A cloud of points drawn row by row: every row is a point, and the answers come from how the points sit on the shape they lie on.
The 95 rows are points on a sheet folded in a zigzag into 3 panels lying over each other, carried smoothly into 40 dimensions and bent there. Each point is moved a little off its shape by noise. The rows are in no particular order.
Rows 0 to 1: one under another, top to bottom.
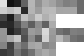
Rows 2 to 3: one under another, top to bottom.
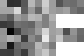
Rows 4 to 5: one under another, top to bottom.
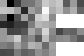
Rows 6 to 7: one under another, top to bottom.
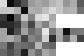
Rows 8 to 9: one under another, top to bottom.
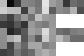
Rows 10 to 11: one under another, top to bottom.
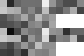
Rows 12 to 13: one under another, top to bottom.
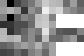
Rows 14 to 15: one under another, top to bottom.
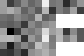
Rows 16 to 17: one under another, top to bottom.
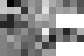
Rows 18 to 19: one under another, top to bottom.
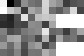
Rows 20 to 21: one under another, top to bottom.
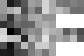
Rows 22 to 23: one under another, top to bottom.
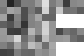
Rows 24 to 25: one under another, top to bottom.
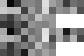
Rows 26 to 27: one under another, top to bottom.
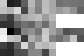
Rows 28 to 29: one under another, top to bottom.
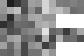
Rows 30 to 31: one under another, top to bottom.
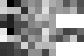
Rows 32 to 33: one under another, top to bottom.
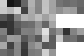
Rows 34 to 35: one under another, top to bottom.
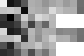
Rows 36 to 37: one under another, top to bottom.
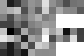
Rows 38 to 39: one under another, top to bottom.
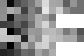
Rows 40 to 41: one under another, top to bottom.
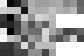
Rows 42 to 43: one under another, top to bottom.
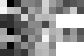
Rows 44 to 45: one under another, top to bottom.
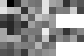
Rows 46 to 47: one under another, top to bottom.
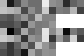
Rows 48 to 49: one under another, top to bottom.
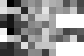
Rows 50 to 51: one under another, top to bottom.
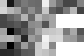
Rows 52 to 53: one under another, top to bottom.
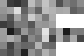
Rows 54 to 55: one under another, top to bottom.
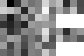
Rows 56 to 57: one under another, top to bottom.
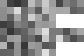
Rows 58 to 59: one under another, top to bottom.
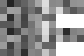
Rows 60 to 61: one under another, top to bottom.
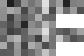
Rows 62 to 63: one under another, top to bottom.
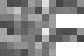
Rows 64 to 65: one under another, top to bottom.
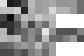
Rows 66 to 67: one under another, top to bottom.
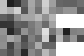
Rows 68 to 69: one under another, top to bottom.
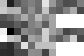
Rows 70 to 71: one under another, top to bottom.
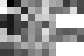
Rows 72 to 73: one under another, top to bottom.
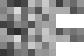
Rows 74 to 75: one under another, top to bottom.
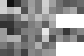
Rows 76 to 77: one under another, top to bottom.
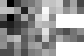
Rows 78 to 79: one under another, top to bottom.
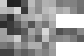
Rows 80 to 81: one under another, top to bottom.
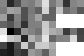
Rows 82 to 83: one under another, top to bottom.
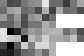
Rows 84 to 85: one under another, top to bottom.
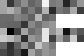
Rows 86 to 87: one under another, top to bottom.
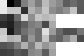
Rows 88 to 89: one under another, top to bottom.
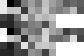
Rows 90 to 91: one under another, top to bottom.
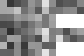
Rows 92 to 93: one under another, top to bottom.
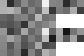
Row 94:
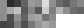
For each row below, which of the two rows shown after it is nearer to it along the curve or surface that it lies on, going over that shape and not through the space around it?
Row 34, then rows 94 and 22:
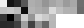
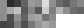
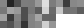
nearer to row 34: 94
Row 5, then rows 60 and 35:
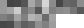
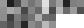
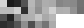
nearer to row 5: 35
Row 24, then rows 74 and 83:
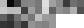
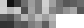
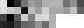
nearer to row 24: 83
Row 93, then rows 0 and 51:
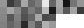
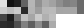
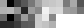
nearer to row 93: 51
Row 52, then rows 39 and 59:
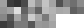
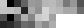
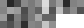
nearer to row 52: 39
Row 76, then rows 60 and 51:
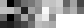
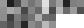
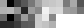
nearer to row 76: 51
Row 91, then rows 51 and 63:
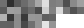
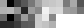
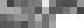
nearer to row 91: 51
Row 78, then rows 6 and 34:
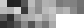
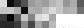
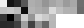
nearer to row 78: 34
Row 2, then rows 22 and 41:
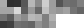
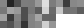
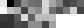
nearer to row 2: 41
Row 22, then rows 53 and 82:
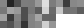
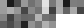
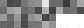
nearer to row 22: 53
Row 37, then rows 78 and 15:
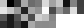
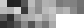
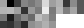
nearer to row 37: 15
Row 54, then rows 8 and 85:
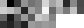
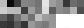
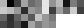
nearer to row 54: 85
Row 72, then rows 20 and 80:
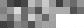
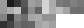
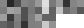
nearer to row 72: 20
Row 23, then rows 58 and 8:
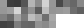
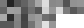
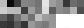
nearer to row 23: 8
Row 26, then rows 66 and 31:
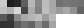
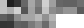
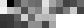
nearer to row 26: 66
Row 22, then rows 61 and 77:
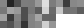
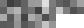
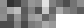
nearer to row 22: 61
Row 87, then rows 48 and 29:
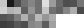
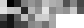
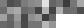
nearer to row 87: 48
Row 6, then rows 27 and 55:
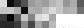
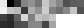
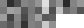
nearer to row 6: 27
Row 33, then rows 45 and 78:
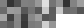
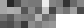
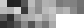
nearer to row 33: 45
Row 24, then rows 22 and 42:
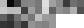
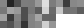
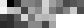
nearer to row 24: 42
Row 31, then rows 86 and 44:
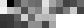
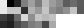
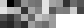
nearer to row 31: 86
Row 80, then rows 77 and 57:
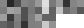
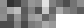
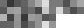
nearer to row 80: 57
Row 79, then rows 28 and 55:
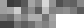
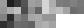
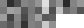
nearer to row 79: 28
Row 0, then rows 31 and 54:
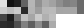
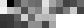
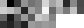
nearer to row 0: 31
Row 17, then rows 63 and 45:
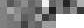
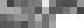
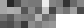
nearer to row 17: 45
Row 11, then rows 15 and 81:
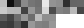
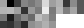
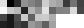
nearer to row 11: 81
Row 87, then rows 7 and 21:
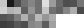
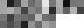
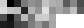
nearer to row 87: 21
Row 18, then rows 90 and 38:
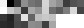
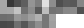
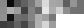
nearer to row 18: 90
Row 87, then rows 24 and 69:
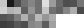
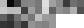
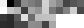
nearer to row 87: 69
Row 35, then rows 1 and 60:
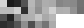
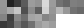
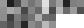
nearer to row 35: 1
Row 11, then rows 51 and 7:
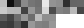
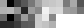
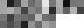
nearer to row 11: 7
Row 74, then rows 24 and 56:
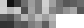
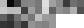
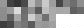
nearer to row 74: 56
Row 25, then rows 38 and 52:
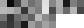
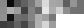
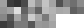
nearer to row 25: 38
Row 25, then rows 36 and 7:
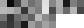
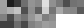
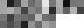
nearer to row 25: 7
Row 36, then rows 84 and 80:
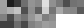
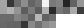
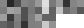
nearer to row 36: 84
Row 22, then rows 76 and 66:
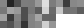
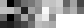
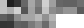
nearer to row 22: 76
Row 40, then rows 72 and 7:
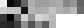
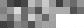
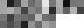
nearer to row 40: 72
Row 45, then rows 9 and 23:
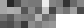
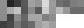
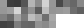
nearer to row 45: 9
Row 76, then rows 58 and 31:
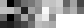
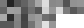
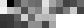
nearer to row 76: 58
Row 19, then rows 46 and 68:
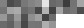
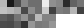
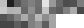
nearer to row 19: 46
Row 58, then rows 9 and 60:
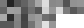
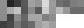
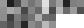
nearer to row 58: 60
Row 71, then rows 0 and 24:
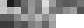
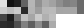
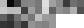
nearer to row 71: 0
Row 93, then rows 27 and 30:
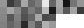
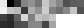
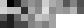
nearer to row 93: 30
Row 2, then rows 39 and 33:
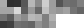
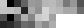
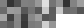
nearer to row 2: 39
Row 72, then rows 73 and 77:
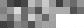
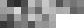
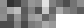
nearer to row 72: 73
